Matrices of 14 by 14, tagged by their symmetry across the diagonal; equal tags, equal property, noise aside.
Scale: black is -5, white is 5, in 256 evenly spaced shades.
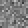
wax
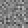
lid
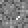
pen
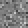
wax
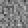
wax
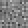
lid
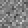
pen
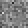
lid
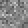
pen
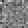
lid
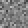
lid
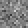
lid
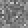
pen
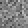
wax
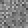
pen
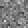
wax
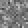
pen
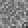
pen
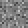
lid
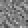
lid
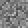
pen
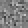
lid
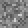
pen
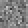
wax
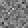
pen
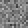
wax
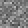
wax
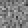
wax
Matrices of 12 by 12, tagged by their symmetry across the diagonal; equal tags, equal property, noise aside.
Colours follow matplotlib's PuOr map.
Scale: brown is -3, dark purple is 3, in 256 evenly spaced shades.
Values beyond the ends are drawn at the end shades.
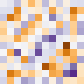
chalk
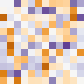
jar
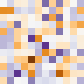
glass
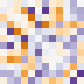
chalk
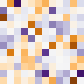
jar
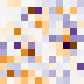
glass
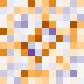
chalk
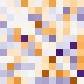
jar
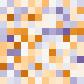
glass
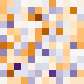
glass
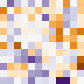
jar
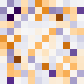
chalk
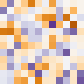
glass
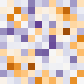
chalk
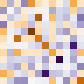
chalk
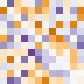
jar
